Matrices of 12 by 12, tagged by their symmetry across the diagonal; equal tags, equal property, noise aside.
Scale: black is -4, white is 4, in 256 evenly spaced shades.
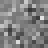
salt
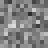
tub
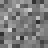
salt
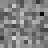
tub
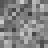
salt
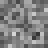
salt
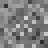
salt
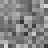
salt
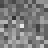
tub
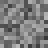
salt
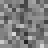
tub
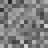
salt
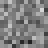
tub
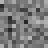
tub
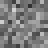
tub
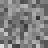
tub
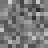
tub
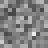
salt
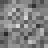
salt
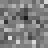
tub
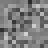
salt
